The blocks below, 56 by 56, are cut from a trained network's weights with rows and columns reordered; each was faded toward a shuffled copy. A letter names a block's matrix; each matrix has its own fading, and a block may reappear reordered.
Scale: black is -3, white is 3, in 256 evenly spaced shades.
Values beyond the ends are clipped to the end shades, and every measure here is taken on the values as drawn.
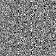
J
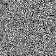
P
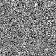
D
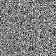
P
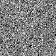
P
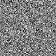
D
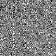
J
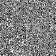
P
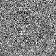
D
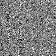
P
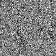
P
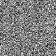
D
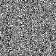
P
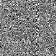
J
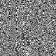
J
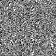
J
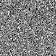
P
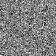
P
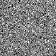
P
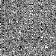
J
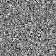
P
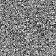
D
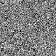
D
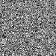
D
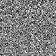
D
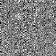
J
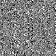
J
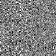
J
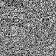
D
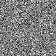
P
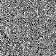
P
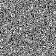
J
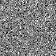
P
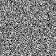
D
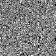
P
